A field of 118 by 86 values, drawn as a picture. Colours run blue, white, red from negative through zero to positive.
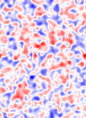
Slope: none. Histogram: bell-shaped. Average level on the scale: 50%. Grain: blotchy. Seam: none. Odd rows or columns: none. Mirror symmetry: none.
